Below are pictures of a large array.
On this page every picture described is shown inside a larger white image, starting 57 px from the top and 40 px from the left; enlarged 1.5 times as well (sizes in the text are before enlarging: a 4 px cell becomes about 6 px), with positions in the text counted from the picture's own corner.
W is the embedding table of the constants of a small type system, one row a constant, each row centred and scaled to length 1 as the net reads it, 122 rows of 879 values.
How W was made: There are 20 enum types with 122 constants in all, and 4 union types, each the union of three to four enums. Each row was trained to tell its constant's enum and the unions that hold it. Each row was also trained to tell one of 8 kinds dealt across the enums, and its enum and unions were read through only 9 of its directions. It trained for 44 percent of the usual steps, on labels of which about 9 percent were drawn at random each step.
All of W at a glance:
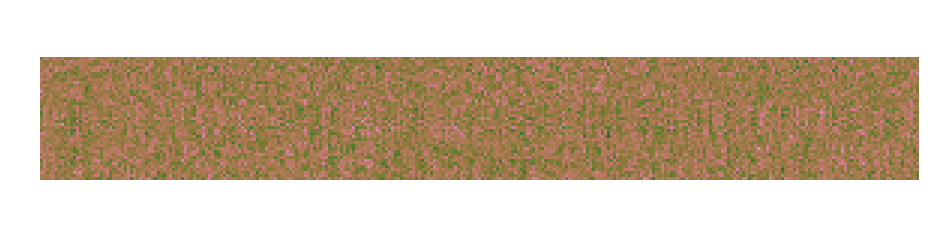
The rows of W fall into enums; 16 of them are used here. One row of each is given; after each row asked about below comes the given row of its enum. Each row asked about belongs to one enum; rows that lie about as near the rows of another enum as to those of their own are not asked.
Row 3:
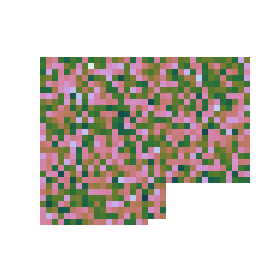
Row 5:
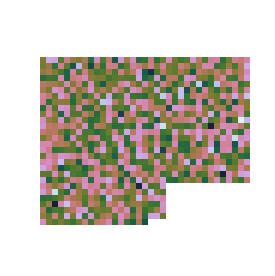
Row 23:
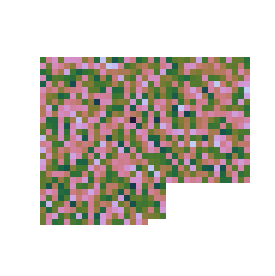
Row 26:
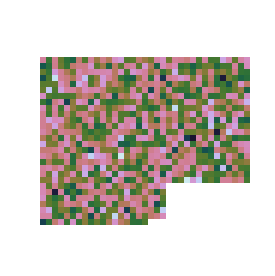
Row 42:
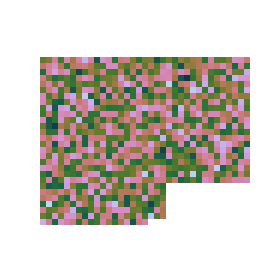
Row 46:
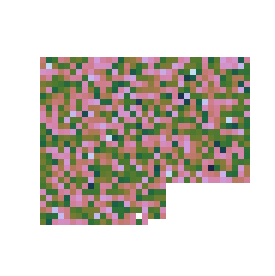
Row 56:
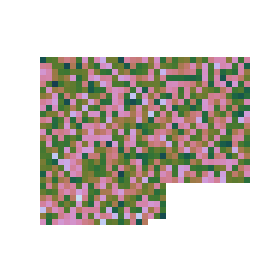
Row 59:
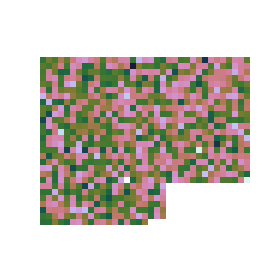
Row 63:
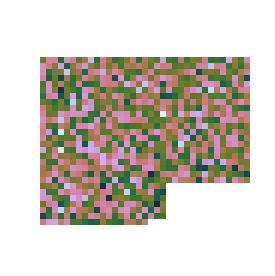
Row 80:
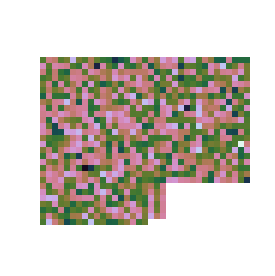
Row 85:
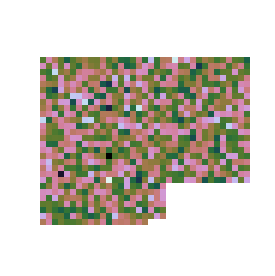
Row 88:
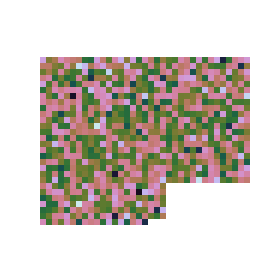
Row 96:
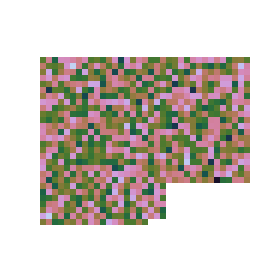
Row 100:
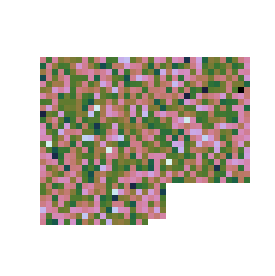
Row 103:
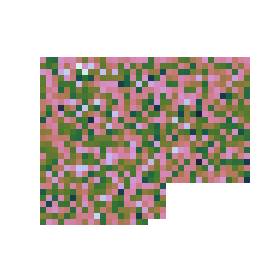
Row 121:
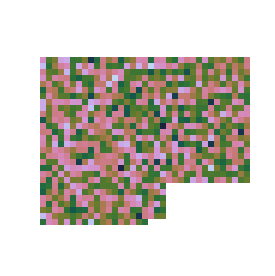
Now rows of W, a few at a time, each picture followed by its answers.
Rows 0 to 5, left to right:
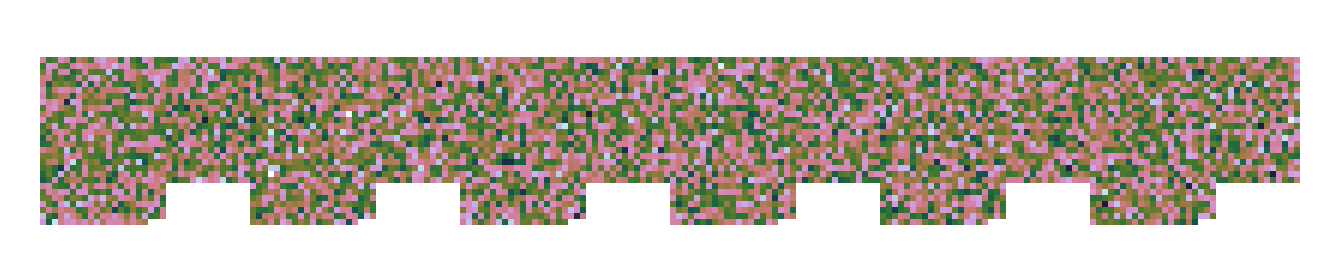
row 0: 88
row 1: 42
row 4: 46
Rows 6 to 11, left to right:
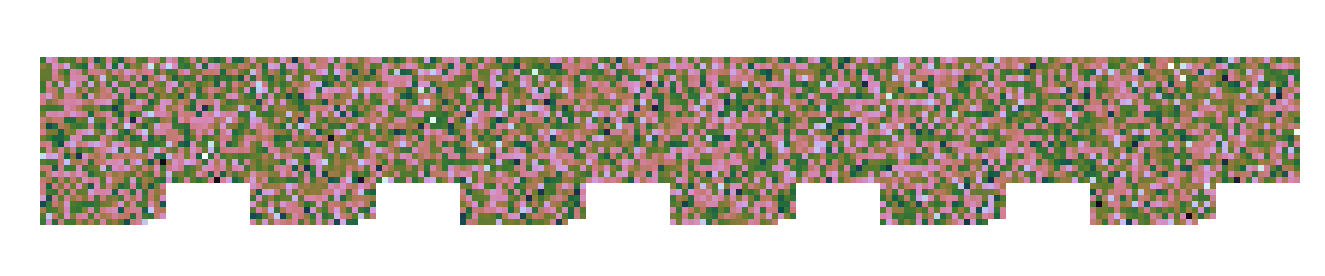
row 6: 80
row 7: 103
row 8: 63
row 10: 26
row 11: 88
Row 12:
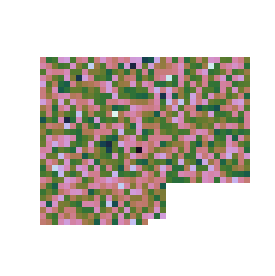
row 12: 42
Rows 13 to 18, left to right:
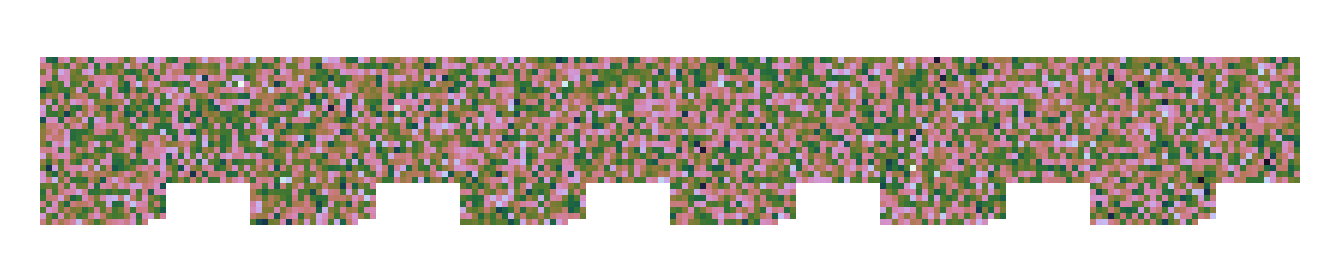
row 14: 59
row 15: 85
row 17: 56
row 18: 63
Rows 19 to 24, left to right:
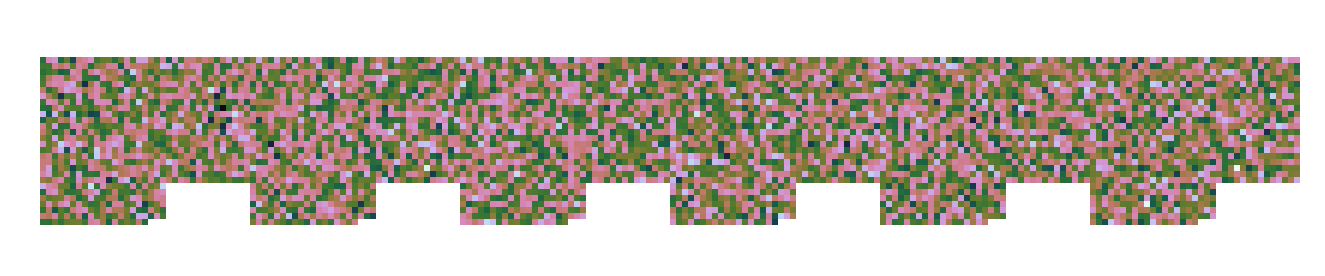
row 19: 3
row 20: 80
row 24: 42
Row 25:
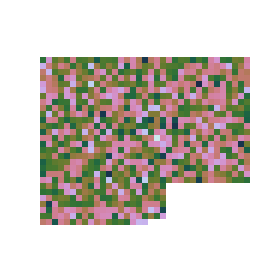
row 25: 56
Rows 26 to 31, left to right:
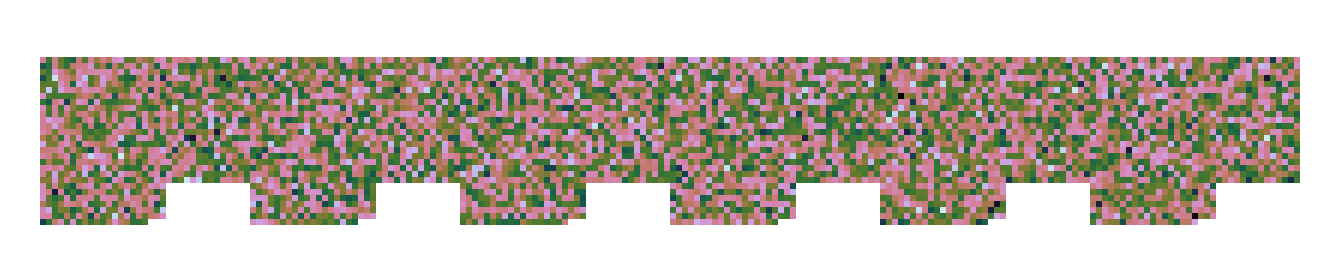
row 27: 63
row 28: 63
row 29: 88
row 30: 26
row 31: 103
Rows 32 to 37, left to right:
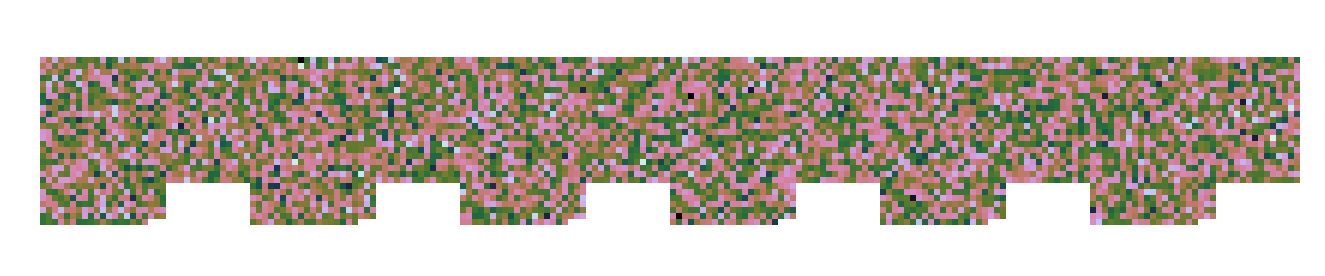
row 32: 63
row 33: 121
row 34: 85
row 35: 88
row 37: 3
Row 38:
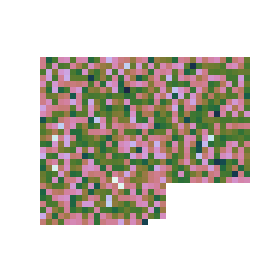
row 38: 88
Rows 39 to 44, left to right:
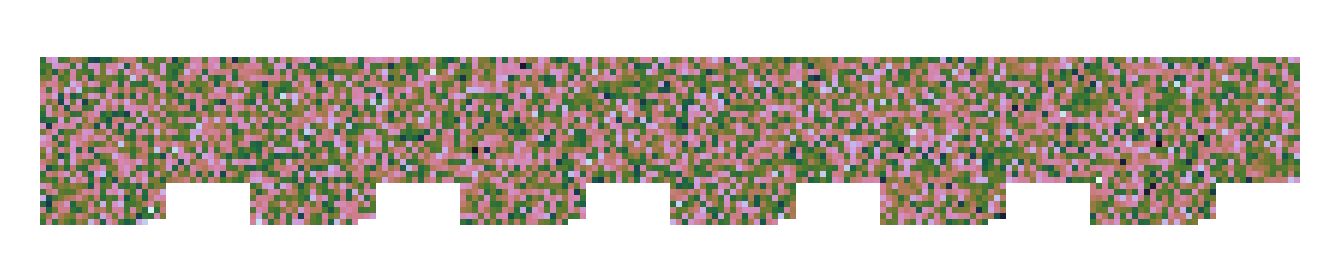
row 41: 26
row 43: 80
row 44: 26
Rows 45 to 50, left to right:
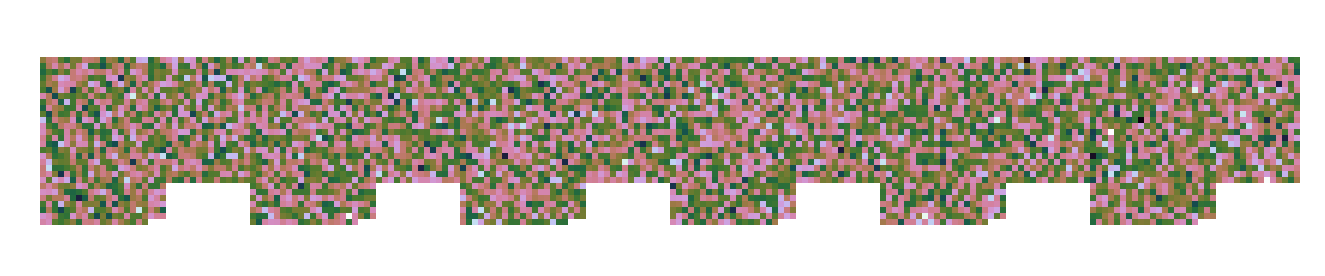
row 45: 3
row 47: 63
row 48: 80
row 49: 100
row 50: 56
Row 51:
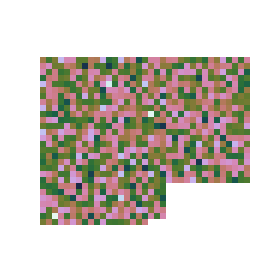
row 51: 56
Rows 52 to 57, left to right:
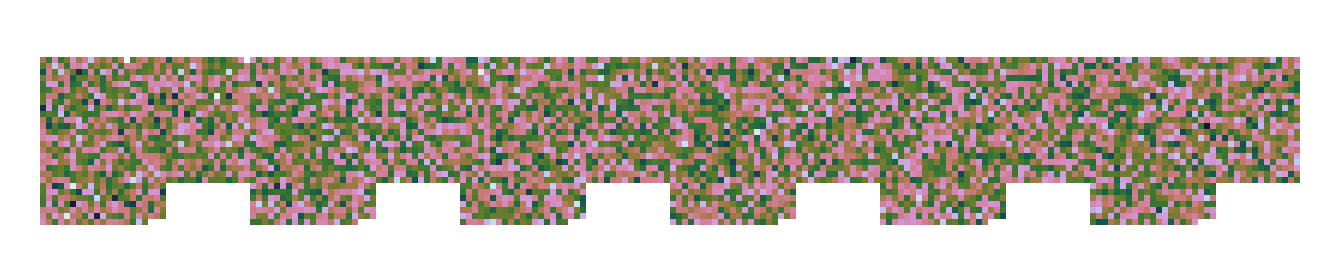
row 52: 100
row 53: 59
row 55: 59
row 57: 59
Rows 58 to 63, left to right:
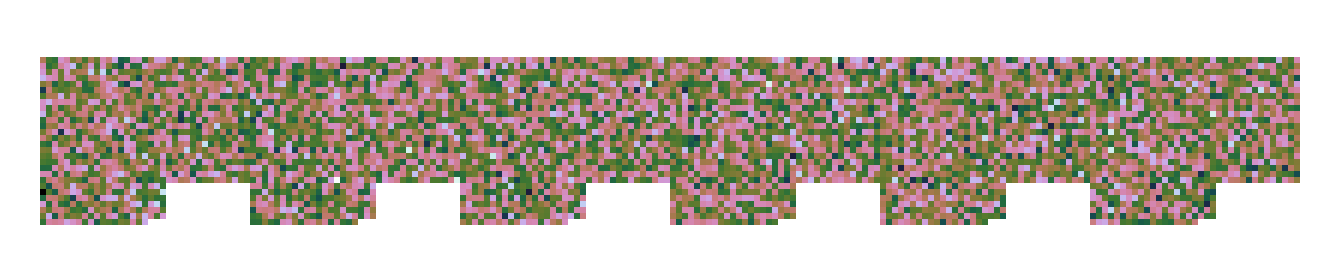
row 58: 46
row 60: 59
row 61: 46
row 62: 121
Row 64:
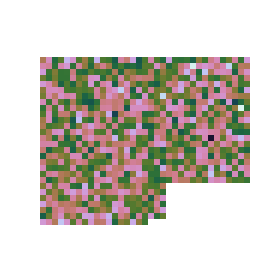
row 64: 56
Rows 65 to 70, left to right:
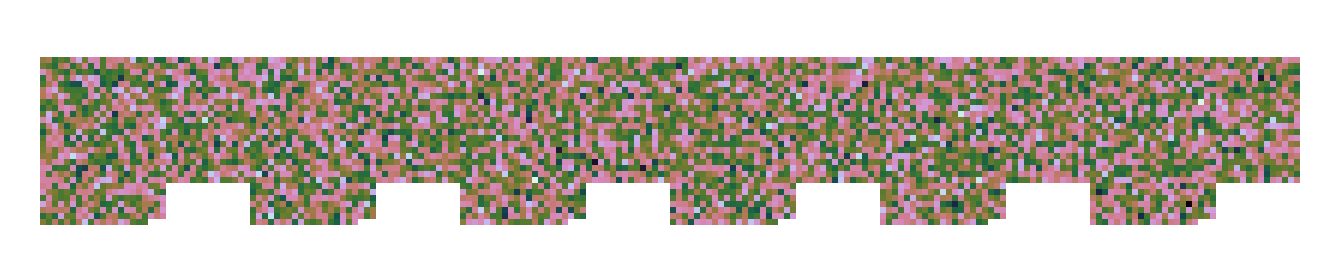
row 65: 59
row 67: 46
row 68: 59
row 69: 42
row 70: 42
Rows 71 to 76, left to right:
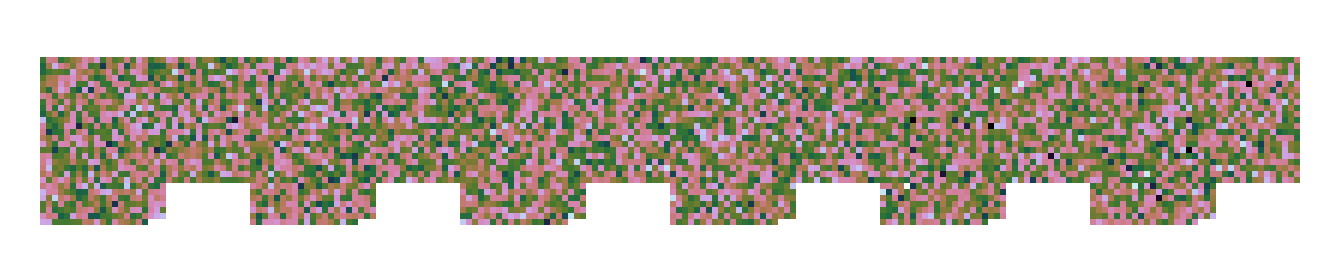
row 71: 3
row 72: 103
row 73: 56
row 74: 80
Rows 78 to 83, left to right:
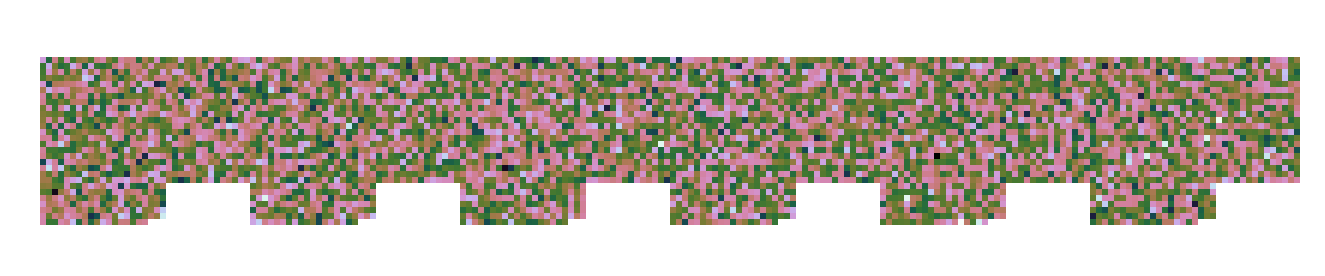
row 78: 42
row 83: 46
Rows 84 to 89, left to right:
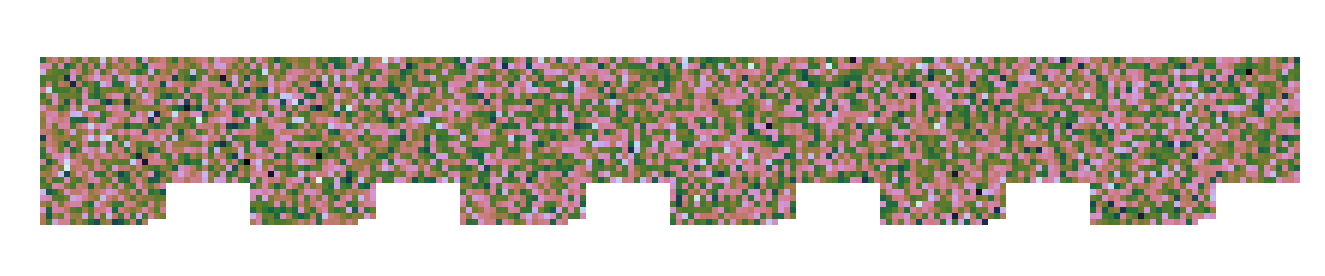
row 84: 63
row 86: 88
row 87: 80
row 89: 85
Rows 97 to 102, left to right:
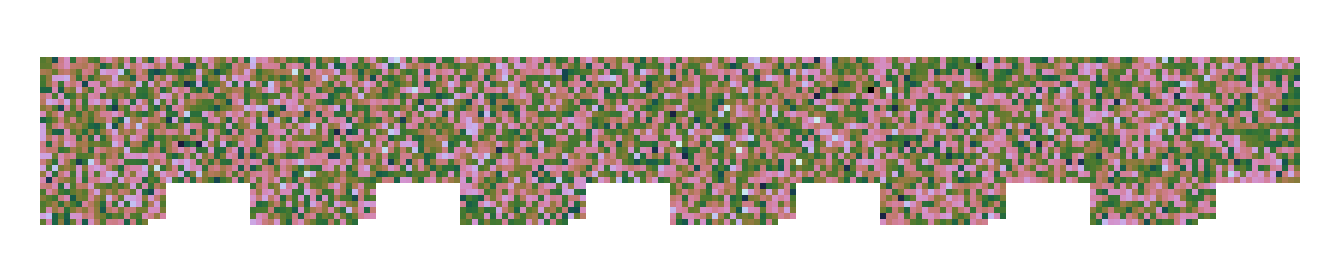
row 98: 121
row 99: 26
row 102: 46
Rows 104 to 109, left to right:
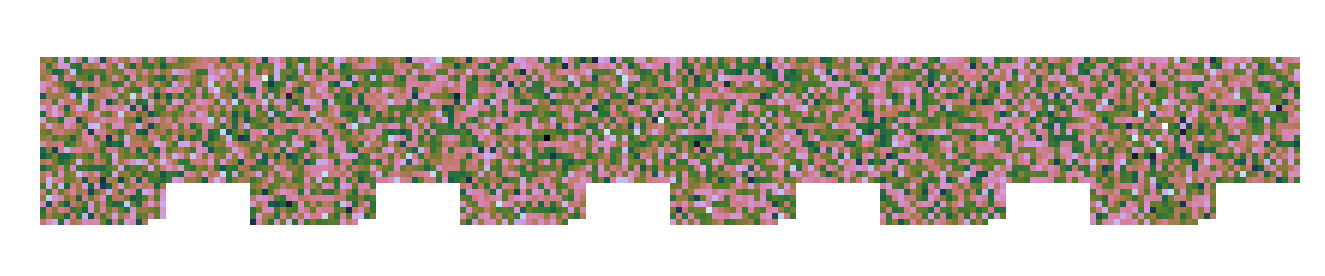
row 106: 88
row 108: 88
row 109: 100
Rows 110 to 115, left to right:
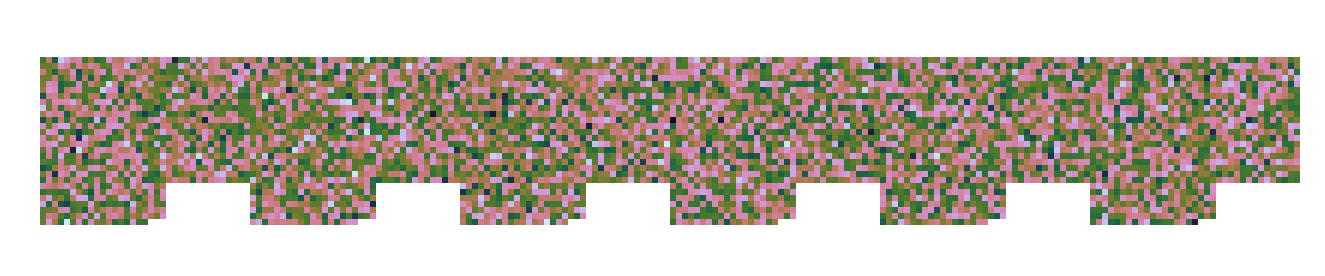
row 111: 42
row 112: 59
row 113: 46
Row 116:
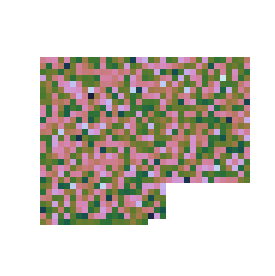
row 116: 121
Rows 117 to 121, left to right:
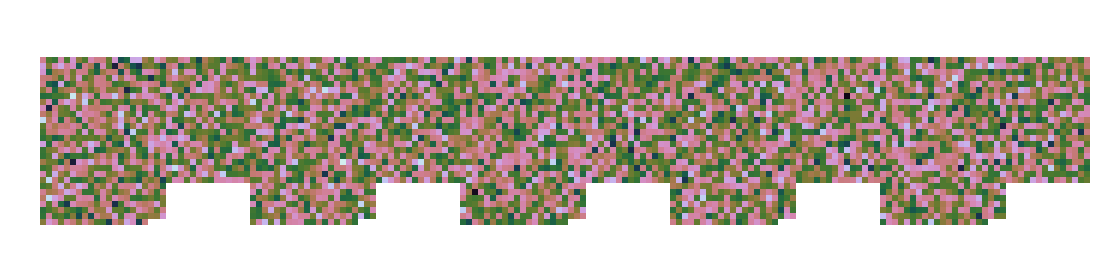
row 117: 46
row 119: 26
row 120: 42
